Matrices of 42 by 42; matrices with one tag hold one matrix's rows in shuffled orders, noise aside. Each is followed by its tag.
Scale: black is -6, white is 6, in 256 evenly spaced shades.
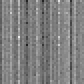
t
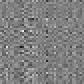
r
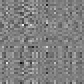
r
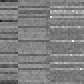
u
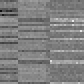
u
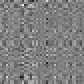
r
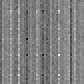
t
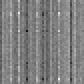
t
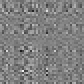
r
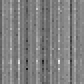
t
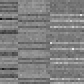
u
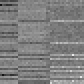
u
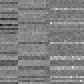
u
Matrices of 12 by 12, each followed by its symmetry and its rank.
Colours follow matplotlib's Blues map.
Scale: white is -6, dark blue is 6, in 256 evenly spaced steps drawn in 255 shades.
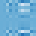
neither, rank one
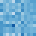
neither, rank two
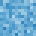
neither, full rank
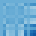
symmetric, rank one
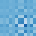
symmetric, rank one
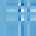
neither, rank one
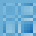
symmetric, rank one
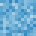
neither, full rank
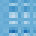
neither, rank one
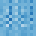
neither, rank two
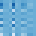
neither, rank one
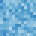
neither, full rank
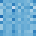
neither, rank two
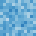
neither, full rank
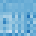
neither, rank two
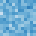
neither, full rank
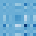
symmetric, rank one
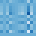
neither, rank one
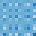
symmetric, rank one
